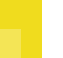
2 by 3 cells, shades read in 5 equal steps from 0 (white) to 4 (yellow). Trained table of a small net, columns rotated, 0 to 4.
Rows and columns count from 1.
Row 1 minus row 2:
1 0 0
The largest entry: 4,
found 3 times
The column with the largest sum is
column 2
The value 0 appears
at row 1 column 3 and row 2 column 3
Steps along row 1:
same down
